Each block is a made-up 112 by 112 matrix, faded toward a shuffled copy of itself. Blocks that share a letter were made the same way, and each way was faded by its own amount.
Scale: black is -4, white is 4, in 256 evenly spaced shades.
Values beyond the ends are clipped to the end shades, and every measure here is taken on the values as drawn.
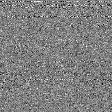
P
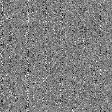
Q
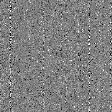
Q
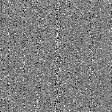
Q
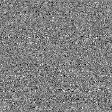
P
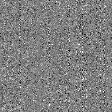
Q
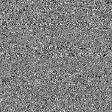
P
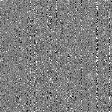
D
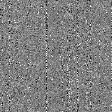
Q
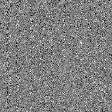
Q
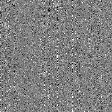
Q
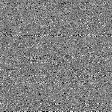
P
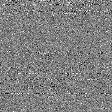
P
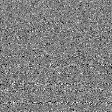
P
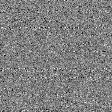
P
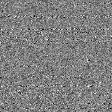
P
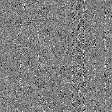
Q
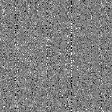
D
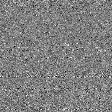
P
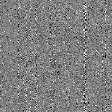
D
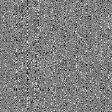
D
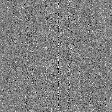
Q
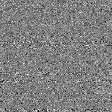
P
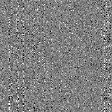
D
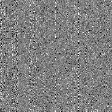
D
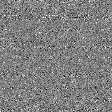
P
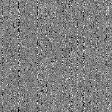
D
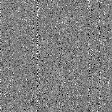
Q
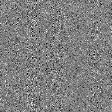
Q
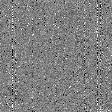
Q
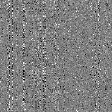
D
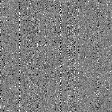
D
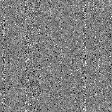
Q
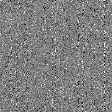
Q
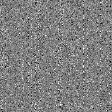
Q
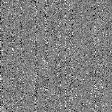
Q
